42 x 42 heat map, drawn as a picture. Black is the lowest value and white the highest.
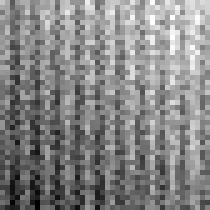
The histogram is bell-shaped. The top right is the ninth with the highest average. Upright stripes repeat 10 times across the table. The ninth with the lowest average is the bottom left. There is an overall slope up to the top right.
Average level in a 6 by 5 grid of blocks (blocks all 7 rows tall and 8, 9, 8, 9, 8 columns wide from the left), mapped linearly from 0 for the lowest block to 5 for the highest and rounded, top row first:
3 4 4 4 5 / 2 3 3 4 5 / 2 2 3 3 4 / 1 2 2 3 3 / 1 1 2 2 3 / 0 1 1 2 2
